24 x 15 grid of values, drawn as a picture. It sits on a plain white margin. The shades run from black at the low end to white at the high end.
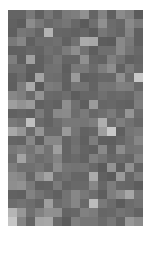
Grain: fine. Histogram: skewed, a long tail of high values. Stripes: none. Roughest part: middle left.
